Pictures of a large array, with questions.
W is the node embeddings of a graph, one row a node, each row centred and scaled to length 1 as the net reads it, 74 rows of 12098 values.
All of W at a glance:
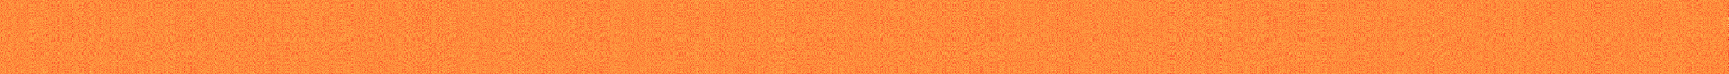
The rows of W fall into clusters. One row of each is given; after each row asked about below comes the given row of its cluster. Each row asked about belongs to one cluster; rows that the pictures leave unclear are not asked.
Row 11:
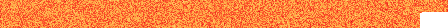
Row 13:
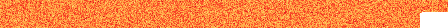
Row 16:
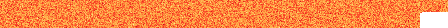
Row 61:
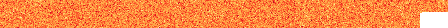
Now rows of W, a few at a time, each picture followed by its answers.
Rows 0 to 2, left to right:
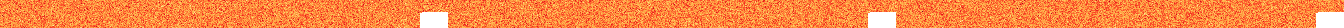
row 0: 11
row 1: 16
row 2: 13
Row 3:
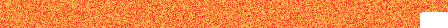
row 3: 13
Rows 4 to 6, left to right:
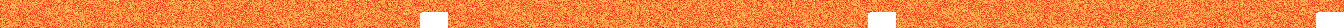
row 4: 11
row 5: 11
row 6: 11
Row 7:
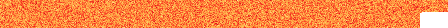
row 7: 13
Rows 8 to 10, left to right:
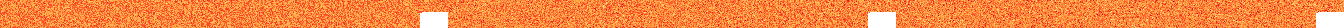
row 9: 61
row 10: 16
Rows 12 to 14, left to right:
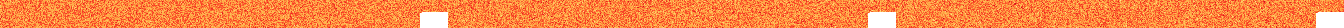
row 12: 13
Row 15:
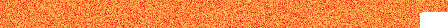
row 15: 13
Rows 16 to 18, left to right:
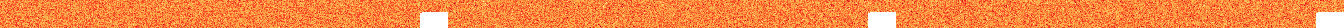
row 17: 61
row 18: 61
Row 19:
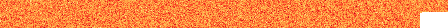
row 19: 61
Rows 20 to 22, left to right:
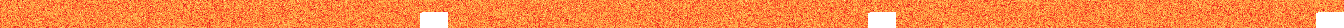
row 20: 11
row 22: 61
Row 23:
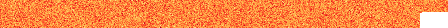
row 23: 11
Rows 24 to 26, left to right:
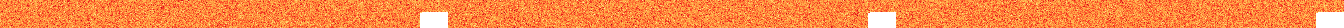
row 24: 61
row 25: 16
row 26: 61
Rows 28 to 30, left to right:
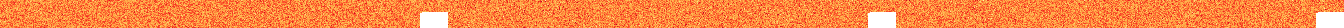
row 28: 61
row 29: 13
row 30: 11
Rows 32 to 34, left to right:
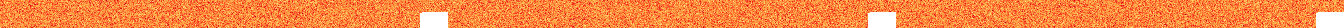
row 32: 13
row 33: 13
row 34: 61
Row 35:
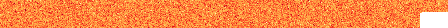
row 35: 61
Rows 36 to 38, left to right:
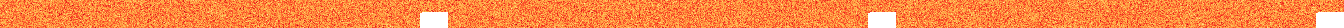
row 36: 61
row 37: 11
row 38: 11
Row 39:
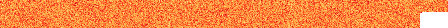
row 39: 11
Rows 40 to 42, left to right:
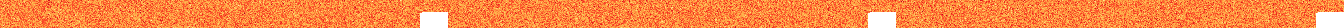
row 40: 11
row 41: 11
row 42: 13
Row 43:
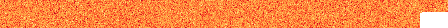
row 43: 16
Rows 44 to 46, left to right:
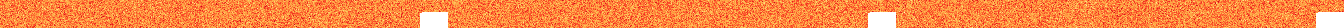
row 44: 13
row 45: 13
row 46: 11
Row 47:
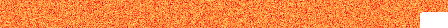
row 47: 16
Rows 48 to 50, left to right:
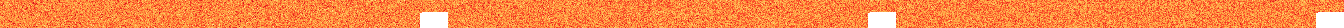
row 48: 13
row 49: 13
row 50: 11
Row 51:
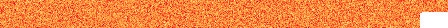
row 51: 61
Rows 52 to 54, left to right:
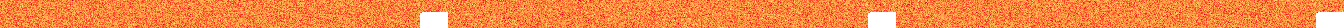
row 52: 16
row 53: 16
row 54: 16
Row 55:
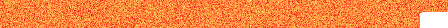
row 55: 13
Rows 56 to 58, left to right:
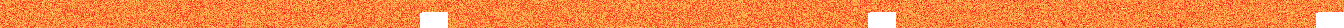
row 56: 13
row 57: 11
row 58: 13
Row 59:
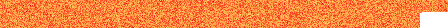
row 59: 13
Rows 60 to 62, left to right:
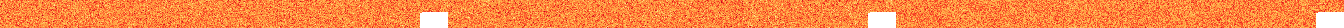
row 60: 16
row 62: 11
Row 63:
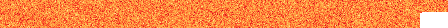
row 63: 11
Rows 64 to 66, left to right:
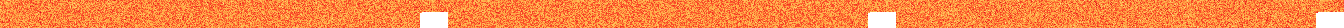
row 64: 13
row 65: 61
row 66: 11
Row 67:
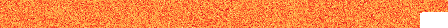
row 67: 11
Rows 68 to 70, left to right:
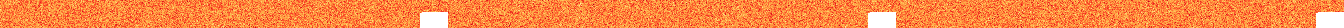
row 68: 13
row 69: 11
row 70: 13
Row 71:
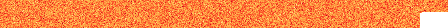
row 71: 11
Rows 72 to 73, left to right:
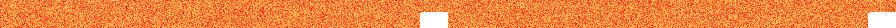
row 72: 11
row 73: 13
